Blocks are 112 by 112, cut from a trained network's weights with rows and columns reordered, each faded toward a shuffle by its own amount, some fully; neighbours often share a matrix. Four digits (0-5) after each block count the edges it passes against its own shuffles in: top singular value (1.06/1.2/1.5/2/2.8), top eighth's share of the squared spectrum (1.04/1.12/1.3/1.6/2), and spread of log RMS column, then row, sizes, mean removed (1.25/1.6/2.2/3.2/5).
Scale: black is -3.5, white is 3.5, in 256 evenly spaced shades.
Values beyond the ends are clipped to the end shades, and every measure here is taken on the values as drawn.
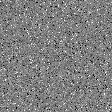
1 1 0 0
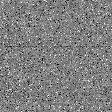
1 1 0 0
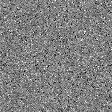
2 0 0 0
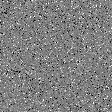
0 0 0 0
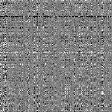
4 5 4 3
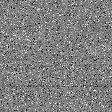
1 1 0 0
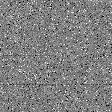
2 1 0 0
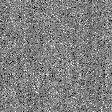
2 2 0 1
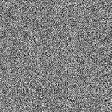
4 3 1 1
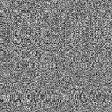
4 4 2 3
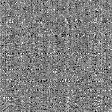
3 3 1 3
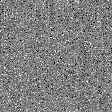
1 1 0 0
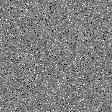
0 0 0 0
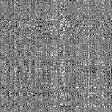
4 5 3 4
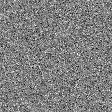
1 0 0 0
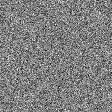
2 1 0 0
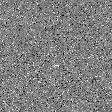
0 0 0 0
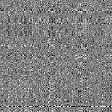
4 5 3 3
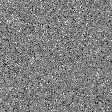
0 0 0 0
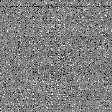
3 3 2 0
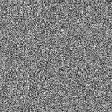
4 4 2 1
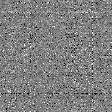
3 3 2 1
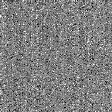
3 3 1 2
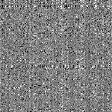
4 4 2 3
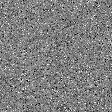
1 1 0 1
